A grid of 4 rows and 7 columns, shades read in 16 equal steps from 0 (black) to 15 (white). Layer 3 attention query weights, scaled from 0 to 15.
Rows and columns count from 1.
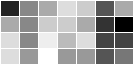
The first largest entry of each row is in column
4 3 3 3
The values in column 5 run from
9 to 13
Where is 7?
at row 4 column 7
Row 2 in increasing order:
0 3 8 10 10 12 12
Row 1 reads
2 8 10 13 12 5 10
